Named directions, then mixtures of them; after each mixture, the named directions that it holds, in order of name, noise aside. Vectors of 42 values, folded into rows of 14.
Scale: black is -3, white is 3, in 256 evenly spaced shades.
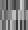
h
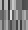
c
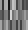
c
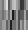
c, h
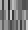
c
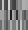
c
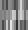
h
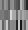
c, h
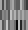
c, h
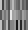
c, h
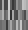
c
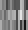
h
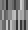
h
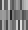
c, h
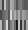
c, h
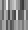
c, h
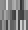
h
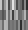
c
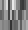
c, h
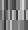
c, h
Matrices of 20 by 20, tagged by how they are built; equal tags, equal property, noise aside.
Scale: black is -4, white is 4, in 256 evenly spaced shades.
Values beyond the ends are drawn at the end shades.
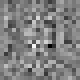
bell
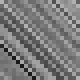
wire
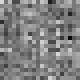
bell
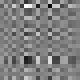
bell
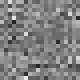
bell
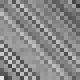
wire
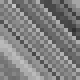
wire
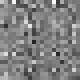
bell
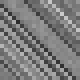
wire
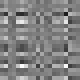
bell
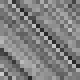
wire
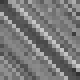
wire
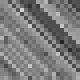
wire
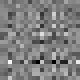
bell
